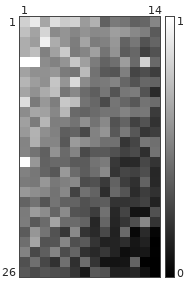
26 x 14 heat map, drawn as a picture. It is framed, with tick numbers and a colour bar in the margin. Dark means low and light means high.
The texture is fine-grained noise. The field climbs toward the top left. The values follow a bell shape. No regular stripes run through it.
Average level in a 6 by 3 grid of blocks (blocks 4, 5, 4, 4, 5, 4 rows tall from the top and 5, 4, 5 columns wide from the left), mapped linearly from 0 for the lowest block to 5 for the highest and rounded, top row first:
543 / 433 / 432 / 321 / 321 / 210
